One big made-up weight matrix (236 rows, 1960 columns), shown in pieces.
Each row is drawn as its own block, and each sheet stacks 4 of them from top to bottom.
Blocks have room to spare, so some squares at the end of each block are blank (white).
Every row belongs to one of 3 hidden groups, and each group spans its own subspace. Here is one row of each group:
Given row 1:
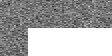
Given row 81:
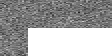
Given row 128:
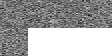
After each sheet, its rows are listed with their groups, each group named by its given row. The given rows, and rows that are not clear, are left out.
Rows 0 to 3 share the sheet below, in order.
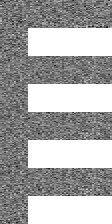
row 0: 128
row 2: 1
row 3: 1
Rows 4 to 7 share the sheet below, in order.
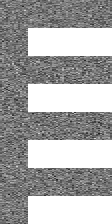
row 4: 128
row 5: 81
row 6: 1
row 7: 128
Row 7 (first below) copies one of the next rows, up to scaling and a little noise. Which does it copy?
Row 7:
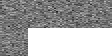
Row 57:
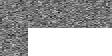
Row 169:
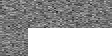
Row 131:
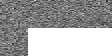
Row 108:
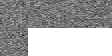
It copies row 169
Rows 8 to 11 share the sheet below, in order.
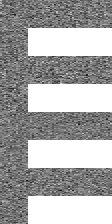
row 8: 128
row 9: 81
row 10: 81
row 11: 81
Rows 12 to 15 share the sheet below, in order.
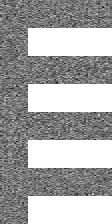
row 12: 128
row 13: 81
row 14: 128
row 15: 128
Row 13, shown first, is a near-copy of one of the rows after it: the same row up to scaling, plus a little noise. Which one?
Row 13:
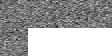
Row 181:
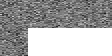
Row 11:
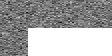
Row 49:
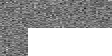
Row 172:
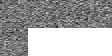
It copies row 172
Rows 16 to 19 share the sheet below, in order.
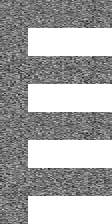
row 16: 1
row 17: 1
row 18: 1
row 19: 128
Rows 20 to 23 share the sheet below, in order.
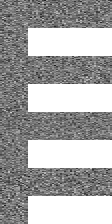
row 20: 81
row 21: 1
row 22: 1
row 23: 1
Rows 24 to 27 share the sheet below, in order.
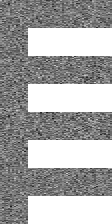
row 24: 1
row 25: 1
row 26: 1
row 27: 81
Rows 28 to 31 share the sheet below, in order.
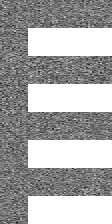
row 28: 128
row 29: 128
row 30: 81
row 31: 1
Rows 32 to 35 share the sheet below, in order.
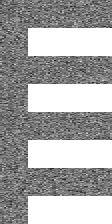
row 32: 1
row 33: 128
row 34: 1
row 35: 81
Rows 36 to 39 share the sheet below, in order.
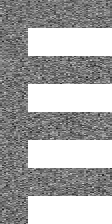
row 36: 128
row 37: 1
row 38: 128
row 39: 128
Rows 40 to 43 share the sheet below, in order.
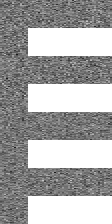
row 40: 1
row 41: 1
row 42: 81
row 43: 128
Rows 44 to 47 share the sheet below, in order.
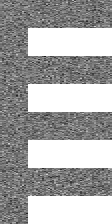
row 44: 1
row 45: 81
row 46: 81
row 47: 81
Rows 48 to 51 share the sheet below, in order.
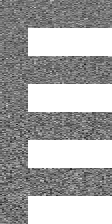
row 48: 81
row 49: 81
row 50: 1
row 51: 128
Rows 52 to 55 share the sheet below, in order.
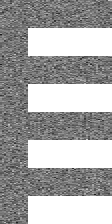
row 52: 81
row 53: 81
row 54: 128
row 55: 1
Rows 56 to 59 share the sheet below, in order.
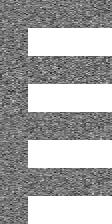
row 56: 128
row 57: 128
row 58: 128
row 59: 128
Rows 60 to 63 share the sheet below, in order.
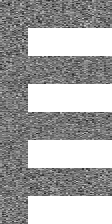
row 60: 1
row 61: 128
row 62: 81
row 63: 128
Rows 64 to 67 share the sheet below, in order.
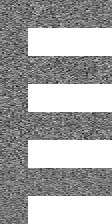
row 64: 81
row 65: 81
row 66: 1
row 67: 1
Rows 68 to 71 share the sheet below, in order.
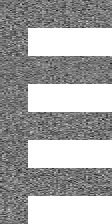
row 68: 1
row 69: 81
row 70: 128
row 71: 128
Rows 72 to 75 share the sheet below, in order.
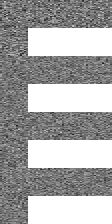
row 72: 128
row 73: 128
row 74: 81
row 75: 128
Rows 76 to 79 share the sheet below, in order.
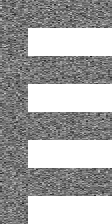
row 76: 128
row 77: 1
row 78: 128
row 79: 128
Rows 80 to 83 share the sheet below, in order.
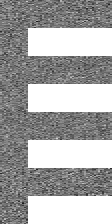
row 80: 81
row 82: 81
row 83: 128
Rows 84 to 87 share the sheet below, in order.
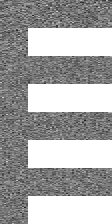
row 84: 81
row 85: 128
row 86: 81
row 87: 1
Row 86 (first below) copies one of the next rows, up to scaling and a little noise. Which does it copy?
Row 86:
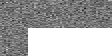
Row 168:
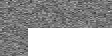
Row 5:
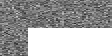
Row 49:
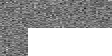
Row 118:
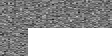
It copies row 49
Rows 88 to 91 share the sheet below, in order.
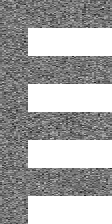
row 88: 128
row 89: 1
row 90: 128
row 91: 81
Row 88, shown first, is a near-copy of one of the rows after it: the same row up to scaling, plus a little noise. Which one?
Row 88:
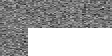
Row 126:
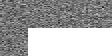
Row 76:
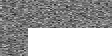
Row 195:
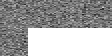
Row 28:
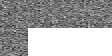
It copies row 195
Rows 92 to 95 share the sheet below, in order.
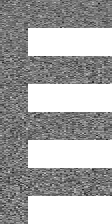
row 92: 81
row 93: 128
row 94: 128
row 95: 1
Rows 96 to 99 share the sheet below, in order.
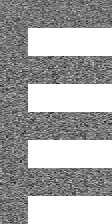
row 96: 1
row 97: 81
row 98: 81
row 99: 128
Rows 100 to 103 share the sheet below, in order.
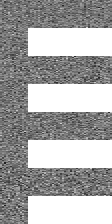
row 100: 128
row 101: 1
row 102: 128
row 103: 1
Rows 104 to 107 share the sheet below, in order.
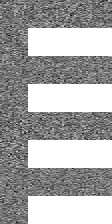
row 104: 81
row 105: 81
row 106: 1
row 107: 1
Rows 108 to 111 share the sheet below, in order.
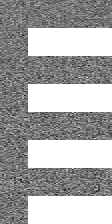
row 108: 128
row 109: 1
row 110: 1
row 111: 1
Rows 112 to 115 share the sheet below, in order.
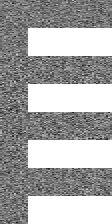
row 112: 1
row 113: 1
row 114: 128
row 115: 1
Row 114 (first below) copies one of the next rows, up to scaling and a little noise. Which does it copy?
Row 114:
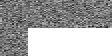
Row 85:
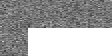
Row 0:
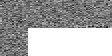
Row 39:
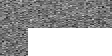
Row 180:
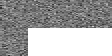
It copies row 0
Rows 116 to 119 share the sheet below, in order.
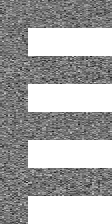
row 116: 128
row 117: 1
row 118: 81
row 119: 128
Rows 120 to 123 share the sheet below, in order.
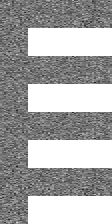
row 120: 1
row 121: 1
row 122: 1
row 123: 1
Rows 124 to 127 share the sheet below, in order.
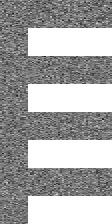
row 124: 81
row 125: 81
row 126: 128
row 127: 81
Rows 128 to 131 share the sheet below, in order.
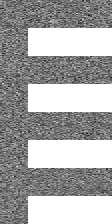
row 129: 1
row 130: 1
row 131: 128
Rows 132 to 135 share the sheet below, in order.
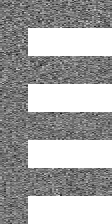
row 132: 1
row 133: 81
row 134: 81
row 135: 81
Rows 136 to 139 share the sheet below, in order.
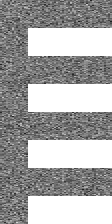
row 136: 1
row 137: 128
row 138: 1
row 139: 1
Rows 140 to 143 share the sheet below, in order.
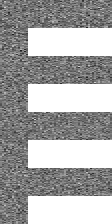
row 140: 128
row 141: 1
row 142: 81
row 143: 1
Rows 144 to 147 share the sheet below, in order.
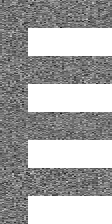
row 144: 81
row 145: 1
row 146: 81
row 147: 81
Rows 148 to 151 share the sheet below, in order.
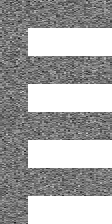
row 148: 128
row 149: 128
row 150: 1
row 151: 81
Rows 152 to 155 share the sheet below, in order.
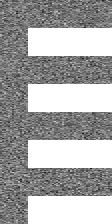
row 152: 81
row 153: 1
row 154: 1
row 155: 1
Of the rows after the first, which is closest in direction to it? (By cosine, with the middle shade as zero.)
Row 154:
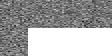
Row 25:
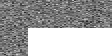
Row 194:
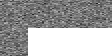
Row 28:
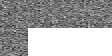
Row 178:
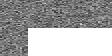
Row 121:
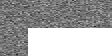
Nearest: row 25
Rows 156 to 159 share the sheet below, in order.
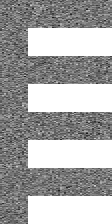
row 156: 81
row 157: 81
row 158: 1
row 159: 81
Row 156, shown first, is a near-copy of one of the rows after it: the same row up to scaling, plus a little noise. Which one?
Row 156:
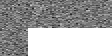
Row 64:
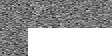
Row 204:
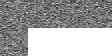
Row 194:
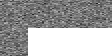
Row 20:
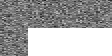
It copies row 64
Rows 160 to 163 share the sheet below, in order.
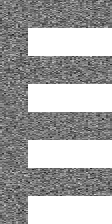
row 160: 128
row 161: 1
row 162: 128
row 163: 1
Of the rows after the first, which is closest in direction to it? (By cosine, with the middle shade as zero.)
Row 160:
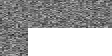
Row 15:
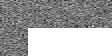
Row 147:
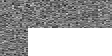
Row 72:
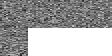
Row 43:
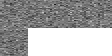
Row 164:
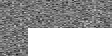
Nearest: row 72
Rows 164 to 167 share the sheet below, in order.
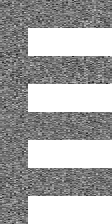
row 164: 1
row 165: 128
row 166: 1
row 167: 1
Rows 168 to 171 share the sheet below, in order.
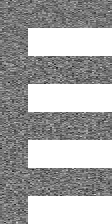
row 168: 81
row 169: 128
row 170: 81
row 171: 1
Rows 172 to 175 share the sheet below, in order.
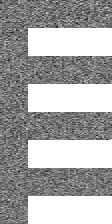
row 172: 81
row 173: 1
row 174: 128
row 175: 81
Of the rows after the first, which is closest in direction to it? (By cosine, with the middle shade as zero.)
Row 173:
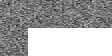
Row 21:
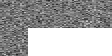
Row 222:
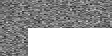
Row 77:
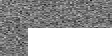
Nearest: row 21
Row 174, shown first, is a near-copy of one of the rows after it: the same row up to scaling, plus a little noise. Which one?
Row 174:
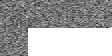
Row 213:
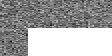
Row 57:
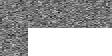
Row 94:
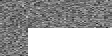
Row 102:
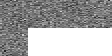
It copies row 94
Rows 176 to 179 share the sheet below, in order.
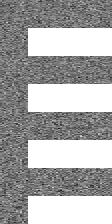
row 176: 1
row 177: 1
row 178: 81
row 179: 81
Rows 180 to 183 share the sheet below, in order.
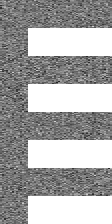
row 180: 128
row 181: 81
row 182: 1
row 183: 128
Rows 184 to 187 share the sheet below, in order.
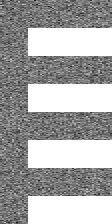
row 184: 128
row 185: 128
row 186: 1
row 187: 1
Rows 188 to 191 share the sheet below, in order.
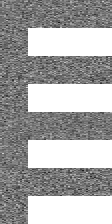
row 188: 81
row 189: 128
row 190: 128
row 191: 1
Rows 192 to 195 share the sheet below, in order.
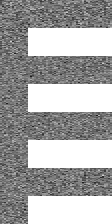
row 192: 128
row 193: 128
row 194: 81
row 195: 128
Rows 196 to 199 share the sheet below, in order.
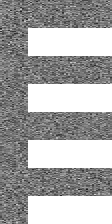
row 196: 1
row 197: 1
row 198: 81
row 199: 1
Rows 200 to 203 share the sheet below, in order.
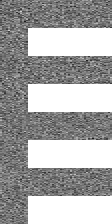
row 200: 1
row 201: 1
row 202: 128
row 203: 1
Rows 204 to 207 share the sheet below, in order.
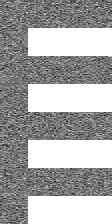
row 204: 81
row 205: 81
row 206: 81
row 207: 128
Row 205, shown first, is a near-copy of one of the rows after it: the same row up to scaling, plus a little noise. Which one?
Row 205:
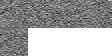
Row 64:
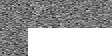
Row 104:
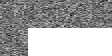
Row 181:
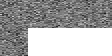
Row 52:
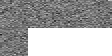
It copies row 52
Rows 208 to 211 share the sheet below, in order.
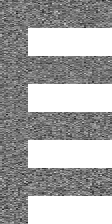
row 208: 81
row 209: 128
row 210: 81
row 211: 128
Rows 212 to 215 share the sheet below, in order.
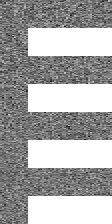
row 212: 81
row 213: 128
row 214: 81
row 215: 1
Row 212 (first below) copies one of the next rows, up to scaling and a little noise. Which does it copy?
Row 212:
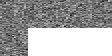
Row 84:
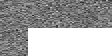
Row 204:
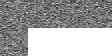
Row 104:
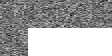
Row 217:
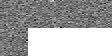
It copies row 104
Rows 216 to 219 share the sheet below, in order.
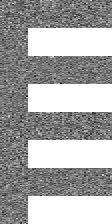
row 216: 1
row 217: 81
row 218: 1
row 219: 128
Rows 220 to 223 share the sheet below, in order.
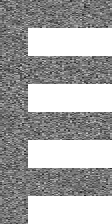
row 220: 128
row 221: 1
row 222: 1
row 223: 81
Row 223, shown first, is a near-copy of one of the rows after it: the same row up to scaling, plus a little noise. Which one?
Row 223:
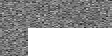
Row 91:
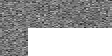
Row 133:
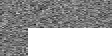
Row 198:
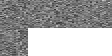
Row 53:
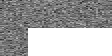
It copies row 91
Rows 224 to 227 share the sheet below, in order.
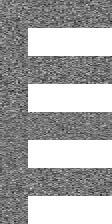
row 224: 1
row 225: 128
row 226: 81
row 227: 128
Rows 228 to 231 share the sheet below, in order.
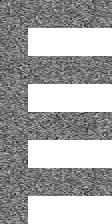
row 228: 1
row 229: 1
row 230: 81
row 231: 1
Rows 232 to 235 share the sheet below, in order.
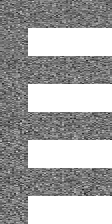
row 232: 1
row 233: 1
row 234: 1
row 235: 1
